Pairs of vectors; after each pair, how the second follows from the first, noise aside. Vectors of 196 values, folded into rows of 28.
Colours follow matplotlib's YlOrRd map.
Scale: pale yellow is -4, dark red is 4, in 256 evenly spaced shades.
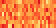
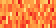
shuffled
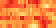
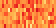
shuffled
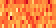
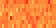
shrunk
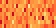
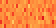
shrunk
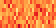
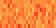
shrunk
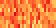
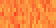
shrunk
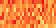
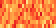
shuffled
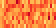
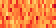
shuffled
